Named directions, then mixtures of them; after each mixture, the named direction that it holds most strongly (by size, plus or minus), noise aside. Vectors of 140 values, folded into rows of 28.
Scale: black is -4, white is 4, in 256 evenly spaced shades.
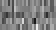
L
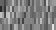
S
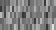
S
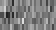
S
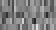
L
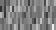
S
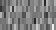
S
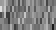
S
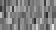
S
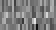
L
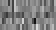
L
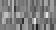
L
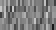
S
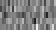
L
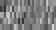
S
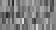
L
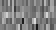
L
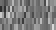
S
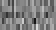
L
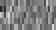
S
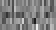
L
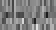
L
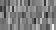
S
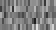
L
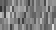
S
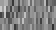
S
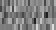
L
